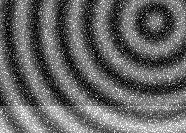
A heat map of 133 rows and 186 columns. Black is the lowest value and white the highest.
A horizontal seam about 80% of the way down splits the table, and the bottom part is higher. The halves do not mirror each other. Rings spread out from the top right.
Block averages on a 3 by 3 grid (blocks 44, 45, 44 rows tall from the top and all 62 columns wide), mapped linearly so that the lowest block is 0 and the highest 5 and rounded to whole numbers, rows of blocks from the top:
001 | 100 | 445
